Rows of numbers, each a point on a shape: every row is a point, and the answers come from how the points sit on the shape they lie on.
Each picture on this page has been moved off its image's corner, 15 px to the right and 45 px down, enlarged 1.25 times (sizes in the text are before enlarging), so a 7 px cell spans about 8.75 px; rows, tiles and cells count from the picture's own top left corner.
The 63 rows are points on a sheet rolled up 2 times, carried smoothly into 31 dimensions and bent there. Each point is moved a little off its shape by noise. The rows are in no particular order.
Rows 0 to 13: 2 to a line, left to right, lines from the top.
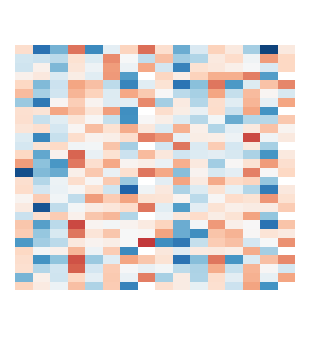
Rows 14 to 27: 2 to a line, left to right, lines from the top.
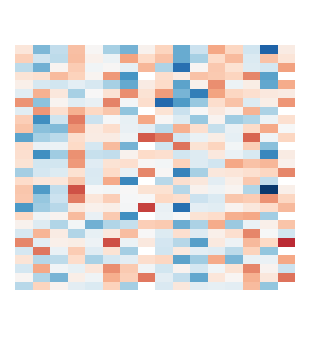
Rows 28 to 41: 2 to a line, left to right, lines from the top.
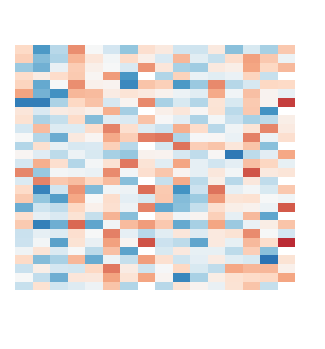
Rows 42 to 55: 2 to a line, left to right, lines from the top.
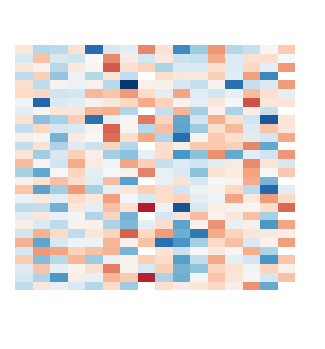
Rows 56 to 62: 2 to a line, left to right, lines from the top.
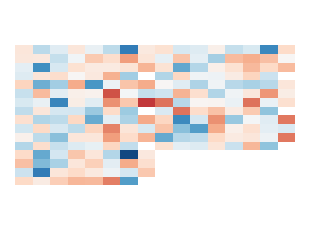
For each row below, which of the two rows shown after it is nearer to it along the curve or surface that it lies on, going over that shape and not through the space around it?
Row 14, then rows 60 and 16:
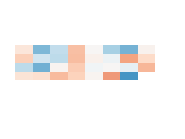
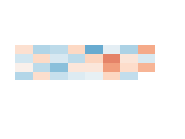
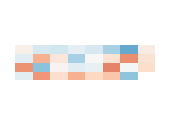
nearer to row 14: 60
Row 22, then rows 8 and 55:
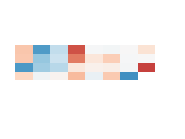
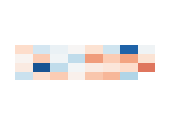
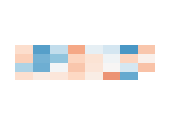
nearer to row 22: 55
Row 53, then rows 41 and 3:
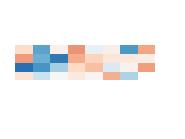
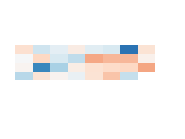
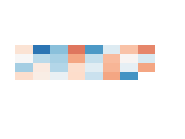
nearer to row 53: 3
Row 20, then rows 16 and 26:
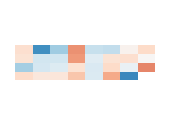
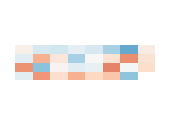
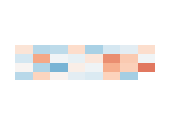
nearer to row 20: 26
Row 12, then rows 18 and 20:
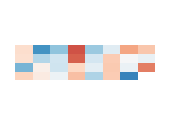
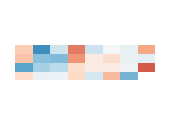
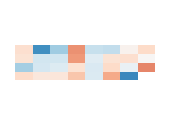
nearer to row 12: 18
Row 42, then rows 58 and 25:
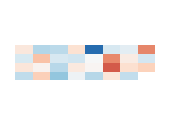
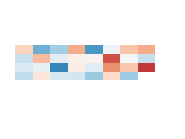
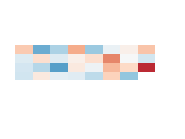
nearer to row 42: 58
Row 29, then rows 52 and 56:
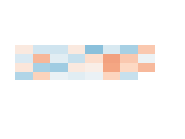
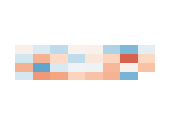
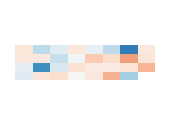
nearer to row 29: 56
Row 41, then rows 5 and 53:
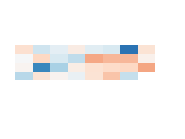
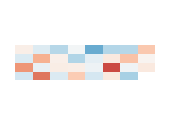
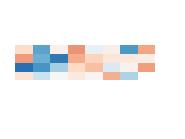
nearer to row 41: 5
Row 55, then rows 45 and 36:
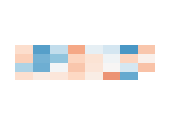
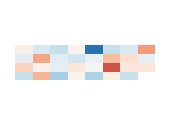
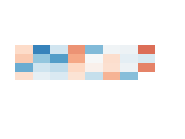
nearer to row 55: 36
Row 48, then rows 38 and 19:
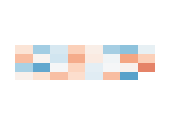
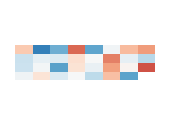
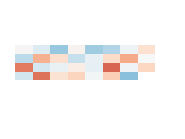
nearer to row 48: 38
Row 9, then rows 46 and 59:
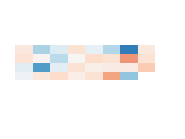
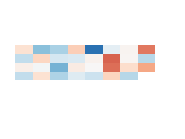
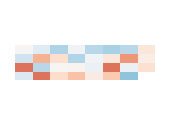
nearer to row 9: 46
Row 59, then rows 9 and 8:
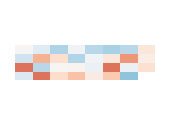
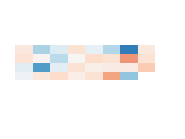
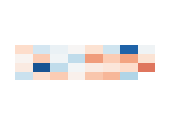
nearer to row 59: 8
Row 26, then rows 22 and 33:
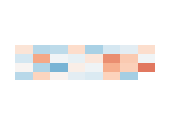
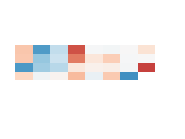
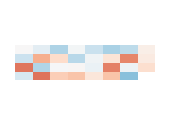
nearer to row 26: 22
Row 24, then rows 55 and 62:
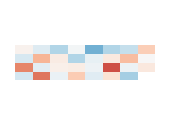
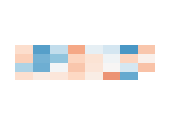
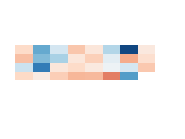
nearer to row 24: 62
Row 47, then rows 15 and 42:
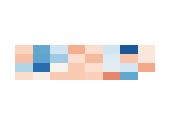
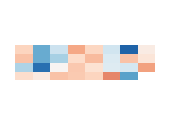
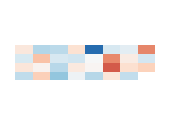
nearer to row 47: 15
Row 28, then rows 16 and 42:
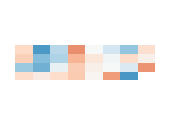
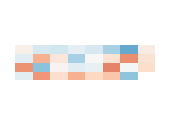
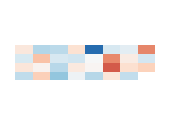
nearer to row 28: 42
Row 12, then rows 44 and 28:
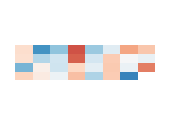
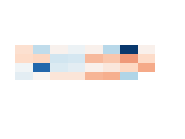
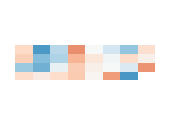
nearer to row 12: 28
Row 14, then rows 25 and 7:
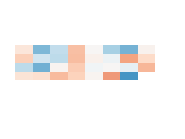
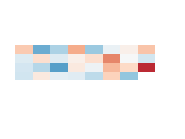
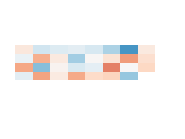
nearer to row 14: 25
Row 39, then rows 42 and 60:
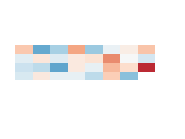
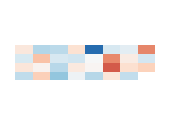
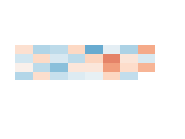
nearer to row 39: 60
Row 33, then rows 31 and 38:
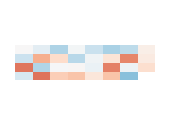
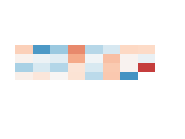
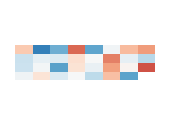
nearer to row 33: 38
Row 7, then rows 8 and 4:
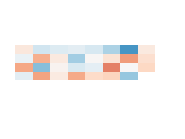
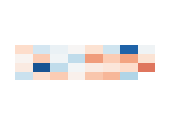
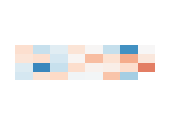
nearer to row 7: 8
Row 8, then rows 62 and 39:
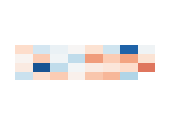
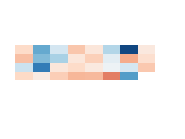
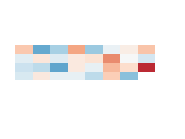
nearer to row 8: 62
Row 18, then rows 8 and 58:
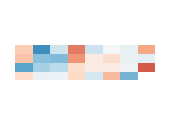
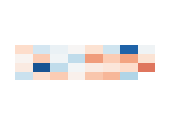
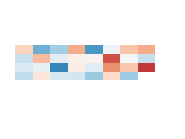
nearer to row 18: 58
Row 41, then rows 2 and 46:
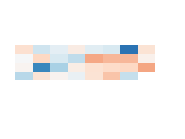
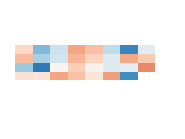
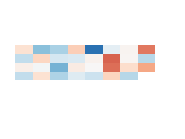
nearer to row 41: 46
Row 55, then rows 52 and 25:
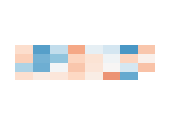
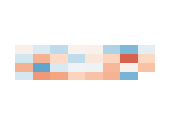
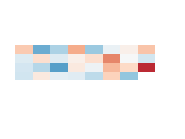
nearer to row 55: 25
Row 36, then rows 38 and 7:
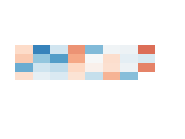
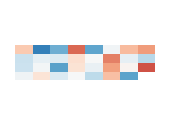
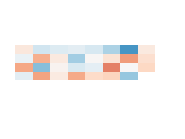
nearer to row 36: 38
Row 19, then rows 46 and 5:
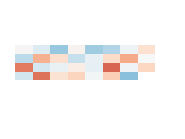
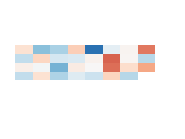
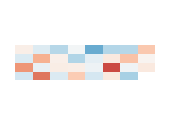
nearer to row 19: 5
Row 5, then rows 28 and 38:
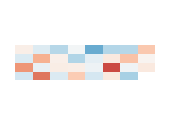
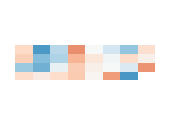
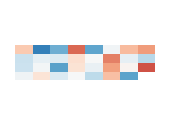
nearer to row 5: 38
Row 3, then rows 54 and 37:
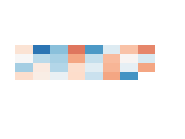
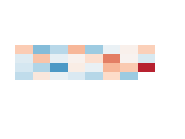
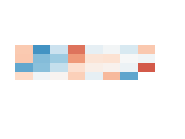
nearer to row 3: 37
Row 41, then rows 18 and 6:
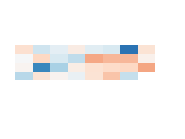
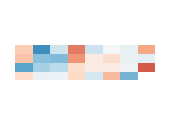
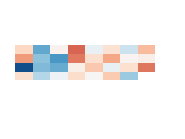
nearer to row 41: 18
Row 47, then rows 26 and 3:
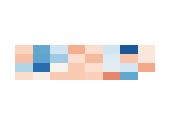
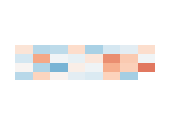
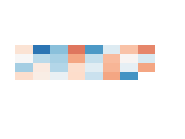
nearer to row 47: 3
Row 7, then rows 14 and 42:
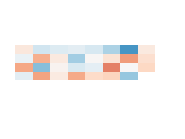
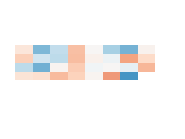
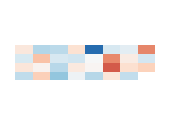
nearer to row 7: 42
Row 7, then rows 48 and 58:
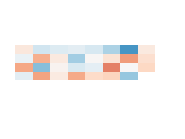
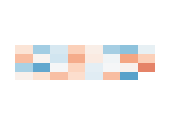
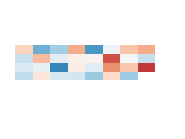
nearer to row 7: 58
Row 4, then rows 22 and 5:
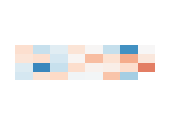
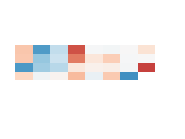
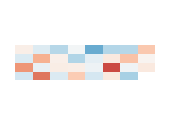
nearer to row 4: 22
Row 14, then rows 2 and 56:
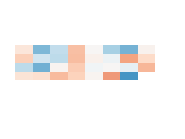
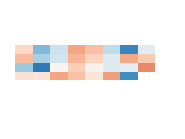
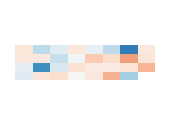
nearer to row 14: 56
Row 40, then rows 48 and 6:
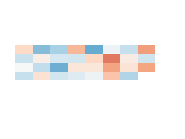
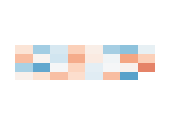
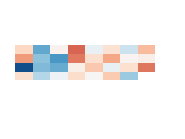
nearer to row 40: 48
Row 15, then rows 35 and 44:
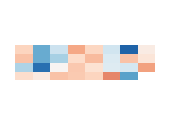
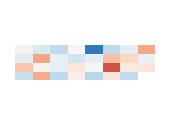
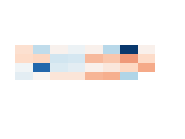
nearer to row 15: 44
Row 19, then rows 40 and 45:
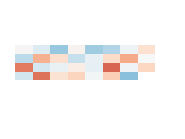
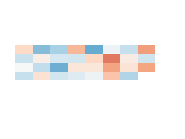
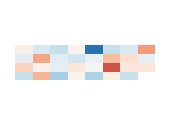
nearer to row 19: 45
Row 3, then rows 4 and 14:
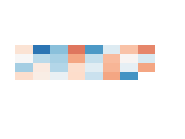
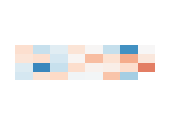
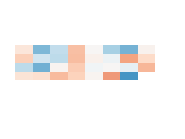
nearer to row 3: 14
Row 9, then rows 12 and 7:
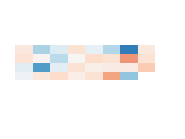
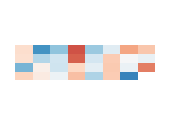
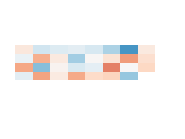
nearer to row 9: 12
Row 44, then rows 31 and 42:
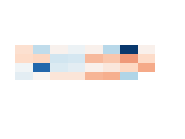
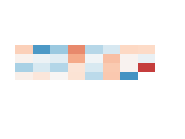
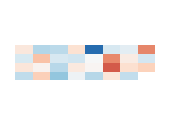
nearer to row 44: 42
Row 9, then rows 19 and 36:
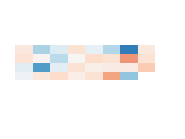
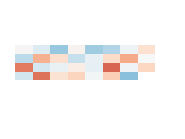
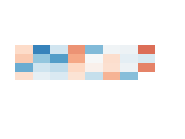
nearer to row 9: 36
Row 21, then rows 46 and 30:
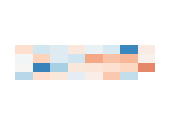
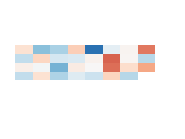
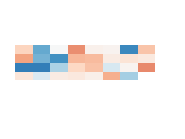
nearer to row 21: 46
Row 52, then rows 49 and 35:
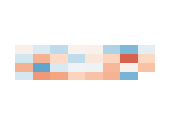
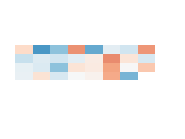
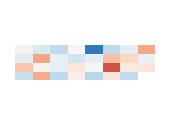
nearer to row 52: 35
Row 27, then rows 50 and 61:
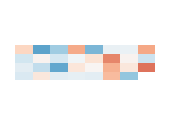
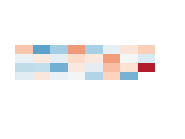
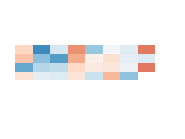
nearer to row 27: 50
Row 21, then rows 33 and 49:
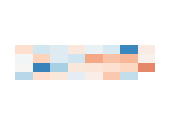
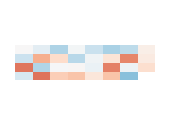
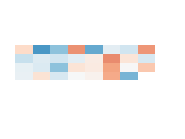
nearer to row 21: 49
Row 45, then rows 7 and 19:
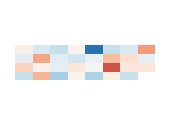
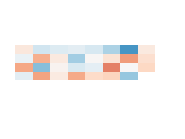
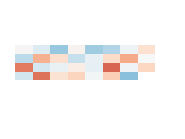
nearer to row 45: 19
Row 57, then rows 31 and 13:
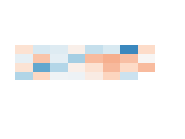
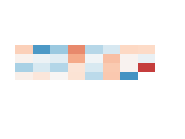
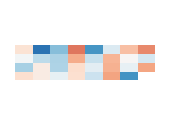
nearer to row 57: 31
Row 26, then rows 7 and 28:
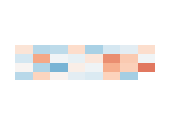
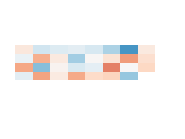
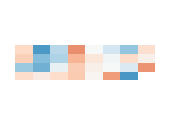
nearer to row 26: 28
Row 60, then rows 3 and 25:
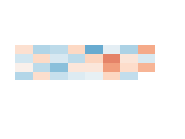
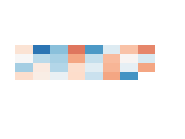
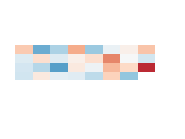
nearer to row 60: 25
